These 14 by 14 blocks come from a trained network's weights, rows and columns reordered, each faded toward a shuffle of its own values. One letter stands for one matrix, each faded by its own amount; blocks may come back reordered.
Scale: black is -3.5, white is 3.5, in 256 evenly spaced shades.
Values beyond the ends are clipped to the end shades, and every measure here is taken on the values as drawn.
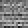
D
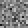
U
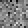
U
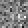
U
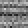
D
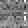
D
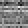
D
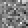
U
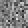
U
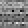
D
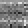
D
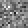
U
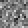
U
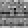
D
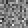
U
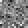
U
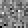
U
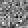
U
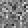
U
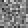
U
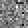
U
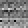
D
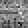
D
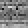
D
